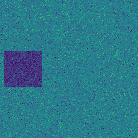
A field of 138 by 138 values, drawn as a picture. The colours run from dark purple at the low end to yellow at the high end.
The ninth with the lowest average is the middle left. On average the colour sits 40% of the way up the scale. No regular stripes run through it. An odd patch, lower than its surroundings, sits in the middle left.
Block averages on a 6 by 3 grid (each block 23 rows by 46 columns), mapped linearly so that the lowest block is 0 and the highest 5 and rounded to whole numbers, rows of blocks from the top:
5 5 5 / 5 5 5 / 0 5 5 / 0 5 5 / 5 5 5 / 5 5 5
